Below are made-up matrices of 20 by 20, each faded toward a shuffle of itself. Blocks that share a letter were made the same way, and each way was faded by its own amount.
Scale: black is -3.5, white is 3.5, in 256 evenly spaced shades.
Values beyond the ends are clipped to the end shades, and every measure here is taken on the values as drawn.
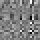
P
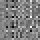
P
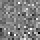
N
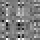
P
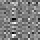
P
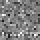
N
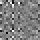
P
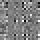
P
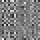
P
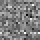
N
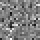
N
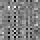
P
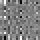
P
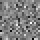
N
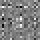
P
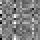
P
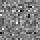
N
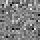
N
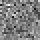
N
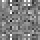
P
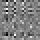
P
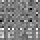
P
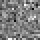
N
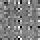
P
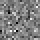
N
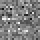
N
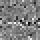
N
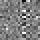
P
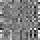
P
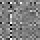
P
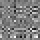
P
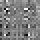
P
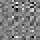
P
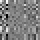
P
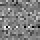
N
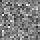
N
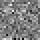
N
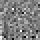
N
